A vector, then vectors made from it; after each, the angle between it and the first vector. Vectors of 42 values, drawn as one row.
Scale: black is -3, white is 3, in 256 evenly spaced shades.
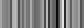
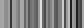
partly aligned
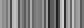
nearly parallel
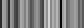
partly opposed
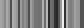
nearly parallel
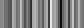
orthogonal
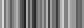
partly aligned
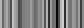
nearly parallel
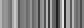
nearly parallel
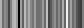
partly aligned
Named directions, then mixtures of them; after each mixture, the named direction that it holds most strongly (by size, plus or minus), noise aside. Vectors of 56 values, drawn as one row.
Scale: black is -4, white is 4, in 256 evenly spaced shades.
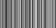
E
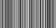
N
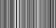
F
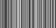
E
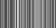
F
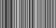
E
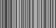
E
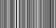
F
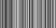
E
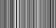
F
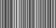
F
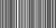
F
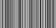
N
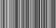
N
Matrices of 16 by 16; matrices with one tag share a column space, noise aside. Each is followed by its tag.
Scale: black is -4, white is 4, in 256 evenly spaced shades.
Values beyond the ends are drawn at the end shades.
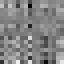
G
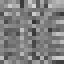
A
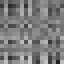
G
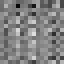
A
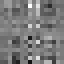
G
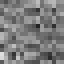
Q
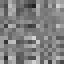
G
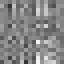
G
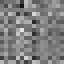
A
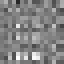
Q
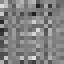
A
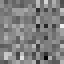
Q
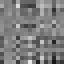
G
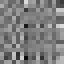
Q
